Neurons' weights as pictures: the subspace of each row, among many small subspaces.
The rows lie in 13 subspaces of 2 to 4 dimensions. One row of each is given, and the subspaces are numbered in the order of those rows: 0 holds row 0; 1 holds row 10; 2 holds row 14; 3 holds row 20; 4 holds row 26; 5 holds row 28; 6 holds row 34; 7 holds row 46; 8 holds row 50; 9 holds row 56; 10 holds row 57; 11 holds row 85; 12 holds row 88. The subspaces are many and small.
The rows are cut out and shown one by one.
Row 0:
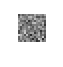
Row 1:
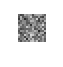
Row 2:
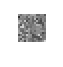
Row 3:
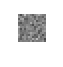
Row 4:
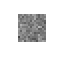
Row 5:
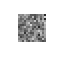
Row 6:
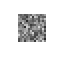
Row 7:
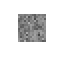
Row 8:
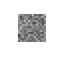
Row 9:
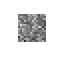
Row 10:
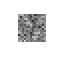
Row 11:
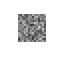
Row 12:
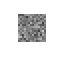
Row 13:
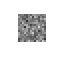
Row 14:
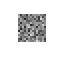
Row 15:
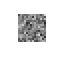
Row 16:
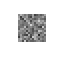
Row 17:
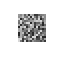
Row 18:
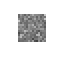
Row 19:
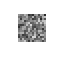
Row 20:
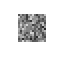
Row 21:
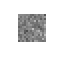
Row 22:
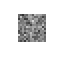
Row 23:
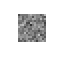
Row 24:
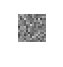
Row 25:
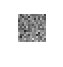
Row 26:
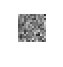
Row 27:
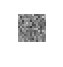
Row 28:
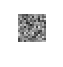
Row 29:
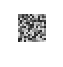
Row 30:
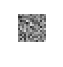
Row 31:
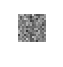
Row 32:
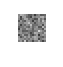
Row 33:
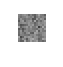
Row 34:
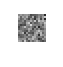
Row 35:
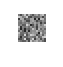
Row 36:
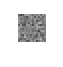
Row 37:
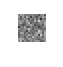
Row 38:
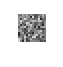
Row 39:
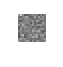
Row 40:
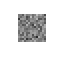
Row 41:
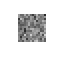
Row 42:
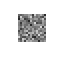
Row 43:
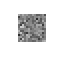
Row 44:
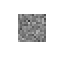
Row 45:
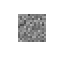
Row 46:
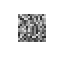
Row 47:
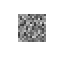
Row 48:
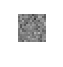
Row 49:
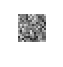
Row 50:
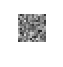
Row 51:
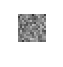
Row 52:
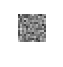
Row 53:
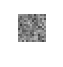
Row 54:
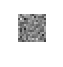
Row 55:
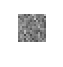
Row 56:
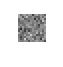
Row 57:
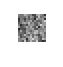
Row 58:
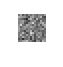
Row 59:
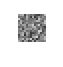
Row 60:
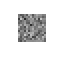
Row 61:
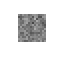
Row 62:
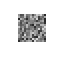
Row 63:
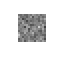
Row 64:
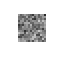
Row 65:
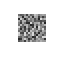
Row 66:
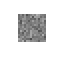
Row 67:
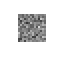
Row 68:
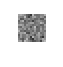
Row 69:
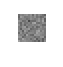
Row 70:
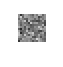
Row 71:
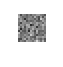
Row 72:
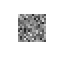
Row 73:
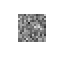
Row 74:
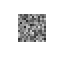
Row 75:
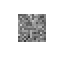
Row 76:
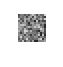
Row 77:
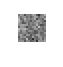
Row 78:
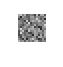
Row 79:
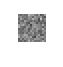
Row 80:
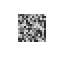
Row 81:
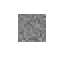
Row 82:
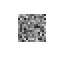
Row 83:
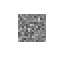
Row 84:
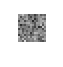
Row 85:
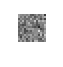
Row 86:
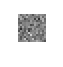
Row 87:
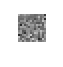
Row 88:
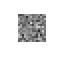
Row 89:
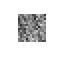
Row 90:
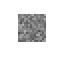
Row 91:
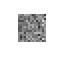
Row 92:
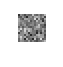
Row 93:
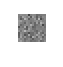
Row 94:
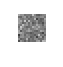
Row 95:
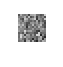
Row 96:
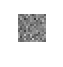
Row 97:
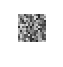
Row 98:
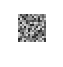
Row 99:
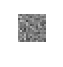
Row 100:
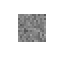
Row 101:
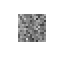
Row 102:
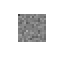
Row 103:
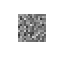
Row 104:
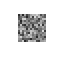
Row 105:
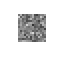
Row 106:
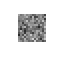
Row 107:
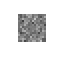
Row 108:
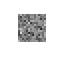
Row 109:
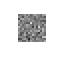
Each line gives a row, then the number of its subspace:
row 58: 3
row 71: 2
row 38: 5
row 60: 6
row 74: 2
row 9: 1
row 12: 12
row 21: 11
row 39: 12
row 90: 7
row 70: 8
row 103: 6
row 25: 7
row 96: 6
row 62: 8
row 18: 7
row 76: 11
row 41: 11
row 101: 10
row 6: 2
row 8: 0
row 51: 3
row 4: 1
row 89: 10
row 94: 0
